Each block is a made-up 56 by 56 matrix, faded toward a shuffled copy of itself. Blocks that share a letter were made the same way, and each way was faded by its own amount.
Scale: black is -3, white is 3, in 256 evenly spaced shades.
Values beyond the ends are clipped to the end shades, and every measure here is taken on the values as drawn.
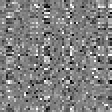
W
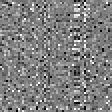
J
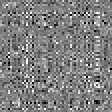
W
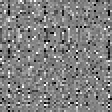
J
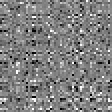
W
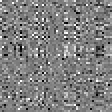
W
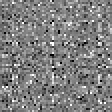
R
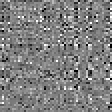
W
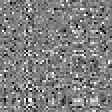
R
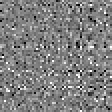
R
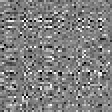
W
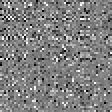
R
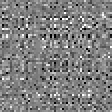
W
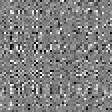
W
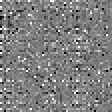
R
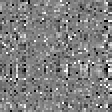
R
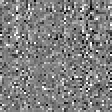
J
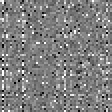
J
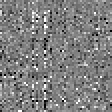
J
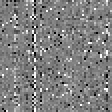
J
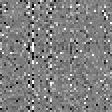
J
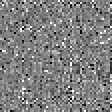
R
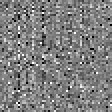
J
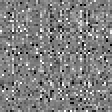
R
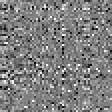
R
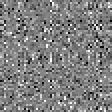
R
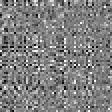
W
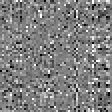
J
